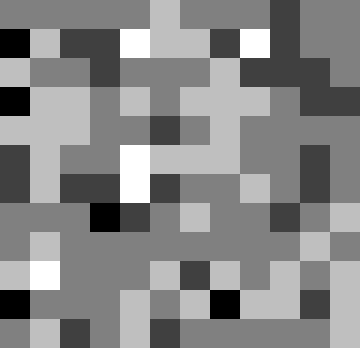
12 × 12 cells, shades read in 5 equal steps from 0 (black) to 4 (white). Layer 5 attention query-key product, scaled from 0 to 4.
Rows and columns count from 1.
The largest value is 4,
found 5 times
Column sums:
19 33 23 19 32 25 28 26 28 22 20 27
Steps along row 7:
up down same up down up same up down down up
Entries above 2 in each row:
1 5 2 6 4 5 3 2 2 6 5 3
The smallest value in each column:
0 2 1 0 1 1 1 0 1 1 1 1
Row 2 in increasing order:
0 1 1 1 1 2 2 3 3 3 4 4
